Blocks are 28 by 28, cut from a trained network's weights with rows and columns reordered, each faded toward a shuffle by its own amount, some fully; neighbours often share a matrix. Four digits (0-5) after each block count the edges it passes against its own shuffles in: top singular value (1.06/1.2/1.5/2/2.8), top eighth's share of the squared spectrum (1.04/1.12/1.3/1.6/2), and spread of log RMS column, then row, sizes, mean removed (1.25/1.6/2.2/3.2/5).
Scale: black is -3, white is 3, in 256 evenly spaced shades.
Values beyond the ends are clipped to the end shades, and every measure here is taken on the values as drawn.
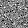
0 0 0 0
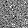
1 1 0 0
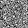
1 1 0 0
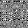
2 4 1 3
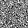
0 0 0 0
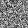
0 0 0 0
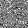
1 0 0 0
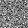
2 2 0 0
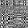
3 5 2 3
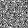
1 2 0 0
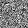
0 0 0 0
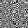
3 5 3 1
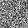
0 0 0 0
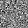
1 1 0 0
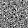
2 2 1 0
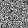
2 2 0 0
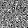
1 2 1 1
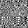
3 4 1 2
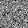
0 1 0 0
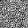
3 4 2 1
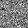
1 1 0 0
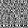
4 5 1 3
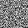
2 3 0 1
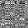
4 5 1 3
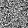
1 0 0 0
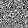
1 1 1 0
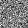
1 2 0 0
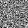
2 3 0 1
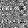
3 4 1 2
